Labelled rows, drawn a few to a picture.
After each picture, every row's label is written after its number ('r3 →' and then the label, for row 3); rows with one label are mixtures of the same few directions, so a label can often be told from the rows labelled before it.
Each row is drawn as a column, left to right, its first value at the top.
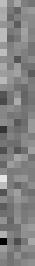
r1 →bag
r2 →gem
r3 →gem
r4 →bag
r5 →gem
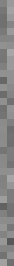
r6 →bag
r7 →bag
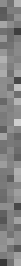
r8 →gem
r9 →bag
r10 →bag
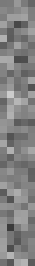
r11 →gem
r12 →bag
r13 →gem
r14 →gem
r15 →bag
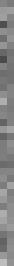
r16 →gem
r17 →gem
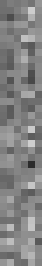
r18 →bag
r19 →bag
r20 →gem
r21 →gem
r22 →gem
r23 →bag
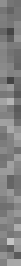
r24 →bag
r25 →bag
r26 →bag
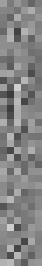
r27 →bag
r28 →bag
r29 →bag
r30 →bag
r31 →gem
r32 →gem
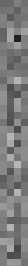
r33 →bag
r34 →bag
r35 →gem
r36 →bag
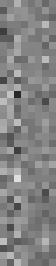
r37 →bag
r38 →bag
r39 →bag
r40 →gem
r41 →bag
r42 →gem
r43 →gem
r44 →gem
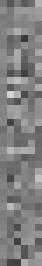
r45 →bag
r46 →bag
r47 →bag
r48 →gem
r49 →gem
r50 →bag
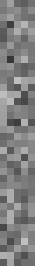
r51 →bag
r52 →gem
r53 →bag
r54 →gem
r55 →bag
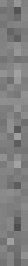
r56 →gem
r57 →bag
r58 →gem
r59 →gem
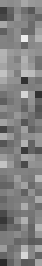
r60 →gem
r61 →gem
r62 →bag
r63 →gem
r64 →gem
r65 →bag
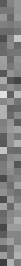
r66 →bag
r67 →bag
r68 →gem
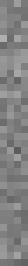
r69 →gem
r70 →bag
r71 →gem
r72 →gem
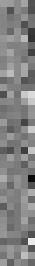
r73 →bag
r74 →gem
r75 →bag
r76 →gem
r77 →bag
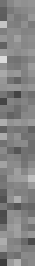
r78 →gem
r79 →bag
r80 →bag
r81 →bag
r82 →bag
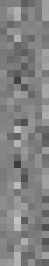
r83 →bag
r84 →gem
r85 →gem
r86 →bag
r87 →gem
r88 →gem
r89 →bag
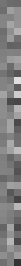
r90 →bag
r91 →gem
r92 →bag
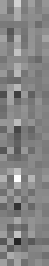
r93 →bag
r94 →bag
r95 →bag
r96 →bag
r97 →bag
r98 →gem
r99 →bag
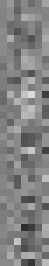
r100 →bag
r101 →gem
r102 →bag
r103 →bag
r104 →bag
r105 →bag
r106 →bag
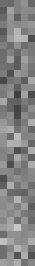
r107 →bag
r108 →gem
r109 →bag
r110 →gem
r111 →gem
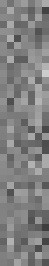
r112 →gem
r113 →gem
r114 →gem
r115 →gem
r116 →gem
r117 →bag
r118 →gem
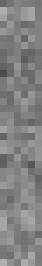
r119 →gem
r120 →gem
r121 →gem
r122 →gem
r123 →gem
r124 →bag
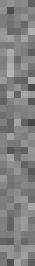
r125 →bag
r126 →gem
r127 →bag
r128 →gem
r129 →bag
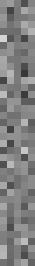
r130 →gem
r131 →gem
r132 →bag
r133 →gem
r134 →bag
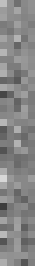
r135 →bag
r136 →bag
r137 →gem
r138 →bag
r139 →bag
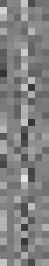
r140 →gem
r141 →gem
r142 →bag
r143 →bag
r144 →bag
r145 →gem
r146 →bag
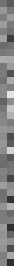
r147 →gem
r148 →bag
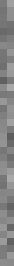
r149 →bag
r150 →bag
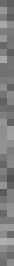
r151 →gem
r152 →bag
